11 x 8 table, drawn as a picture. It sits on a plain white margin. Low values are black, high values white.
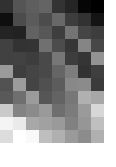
Streaks slant down to the right. The field climbs toward the bottom. The centre is the smoothest part. The ninth with the highest average is the bottom left. Overall the values sit about 40% of the way up the scale.
